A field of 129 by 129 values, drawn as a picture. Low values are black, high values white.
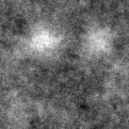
There are two bumps. No row or column stands out. Most values sit low, with a long tail of high ones.
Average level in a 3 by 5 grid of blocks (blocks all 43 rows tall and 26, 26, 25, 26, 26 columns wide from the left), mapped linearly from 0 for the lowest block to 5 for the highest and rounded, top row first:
1 5 3 3 2 / 3 4 1 3 3 / 3 2 1 0 2
